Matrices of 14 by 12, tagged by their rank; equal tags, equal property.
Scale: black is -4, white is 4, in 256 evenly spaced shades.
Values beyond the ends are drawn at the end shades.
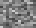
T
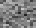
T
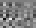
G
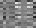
G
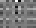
G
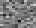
T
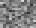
T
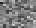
T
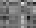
G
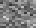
T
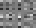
G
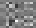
G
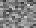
T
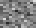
T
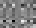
G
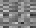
G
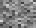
T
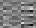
G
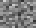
T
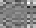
G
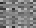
G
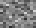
T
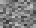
T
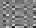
G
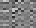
G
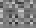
G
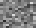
T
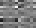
G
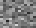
T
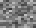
T
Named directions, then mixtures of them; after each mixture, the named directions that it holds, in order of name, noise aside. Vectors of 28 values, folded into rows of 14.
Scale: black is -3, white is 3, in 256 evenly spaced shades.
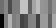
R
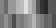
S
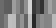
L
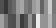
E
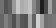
E, L, S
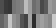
E, L, R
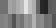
S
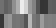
L, R, S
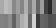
E, L, S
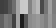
E, R, S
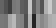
E, L, S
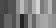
E, R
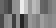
E, R, S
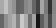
E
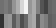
R, S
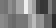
S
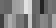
L, R, S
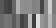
E, L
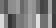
E, R, S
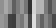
L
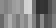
E, L, S
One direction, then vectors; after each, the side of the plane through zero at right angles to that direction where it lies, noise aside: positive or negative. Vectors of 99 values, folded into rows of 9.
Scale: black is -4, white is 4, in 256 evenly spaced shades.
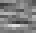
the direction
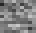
positive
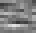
positive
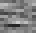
negative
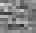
negative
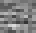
positive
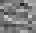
negative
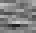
negative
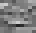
negative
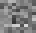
positive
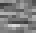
positive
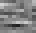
negative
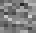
negative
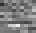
positive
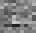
negative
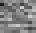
positive
